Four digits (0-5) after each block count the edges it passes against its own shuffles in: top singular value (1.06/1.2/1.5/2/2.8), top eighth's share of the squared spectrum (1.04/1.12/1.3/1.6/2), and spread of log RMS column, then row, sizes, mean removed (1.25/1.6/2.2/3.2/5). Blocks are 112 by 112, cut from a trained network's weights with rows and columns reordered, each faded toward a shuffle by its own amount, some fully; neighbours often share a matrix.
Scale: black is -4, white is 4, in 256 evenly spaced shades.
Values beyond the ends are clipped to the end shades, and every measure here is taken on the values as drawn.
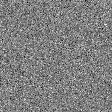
0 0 0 0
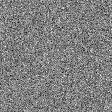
2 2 0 0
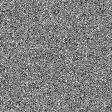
0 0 0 0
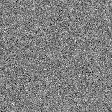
1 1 0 0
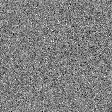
0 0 0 0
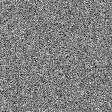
0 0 0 0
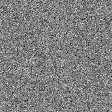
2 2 0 0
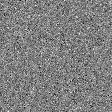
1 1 0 0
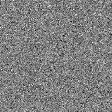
2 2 1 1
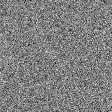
1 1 0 0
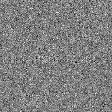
3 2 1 2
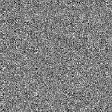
3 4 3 2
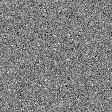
1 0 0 0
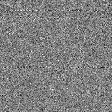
3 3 0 2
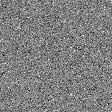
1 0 0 0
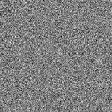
4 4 1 2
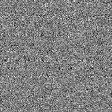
3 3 1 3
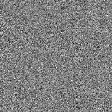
3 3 1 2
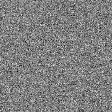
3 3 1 2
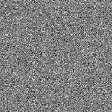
3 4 2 2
